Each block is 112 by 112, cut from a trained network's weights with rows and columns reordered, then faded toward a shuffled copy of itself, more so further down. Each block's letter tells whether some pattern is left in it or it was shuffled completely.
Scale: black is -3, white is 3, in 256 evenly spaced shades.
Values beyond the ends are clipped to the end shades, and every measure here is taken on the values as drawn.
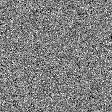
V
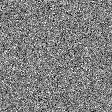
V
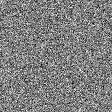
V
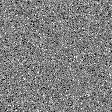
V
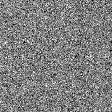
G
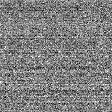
G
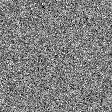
V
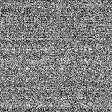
G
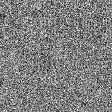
G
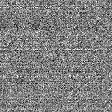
G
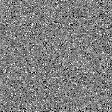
G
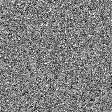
V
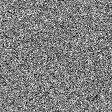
V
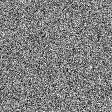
V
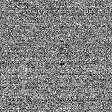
G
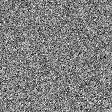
V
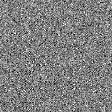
G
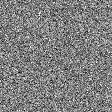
V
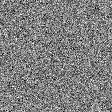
V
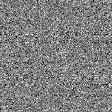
G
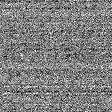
G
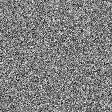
V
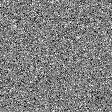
V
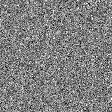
G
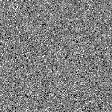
G
